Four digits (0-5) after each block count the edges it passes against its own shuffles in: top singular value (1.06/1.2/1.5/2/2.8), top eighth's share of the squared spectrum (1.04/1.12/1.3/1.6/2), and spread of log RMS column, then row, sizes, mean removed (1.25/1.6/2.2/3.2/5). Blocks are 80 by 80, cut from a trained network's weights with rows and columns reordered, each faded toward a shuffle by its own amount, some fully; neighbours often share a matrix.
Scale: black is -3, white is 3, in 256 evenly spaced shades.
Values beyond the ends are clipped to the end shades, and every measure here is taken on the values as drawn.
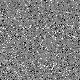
2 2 0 2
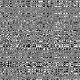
4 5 2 4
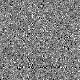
3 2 2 1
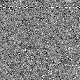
3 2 0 1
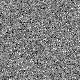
0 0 0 0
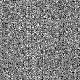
3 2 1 1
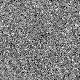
0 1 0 0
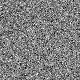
0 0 0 0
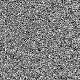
3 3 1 1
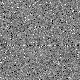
2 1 0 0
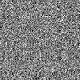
3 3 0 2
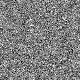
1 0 0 0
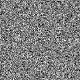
3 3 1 1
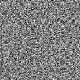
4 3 1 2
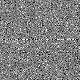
3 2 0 1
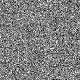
2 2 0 1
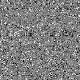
3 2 0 2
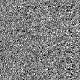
3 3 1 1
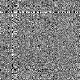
4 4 3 2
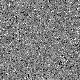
0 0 0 0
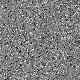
0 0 0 0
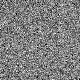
1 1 0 0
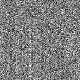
3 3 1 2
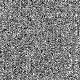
2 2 0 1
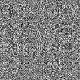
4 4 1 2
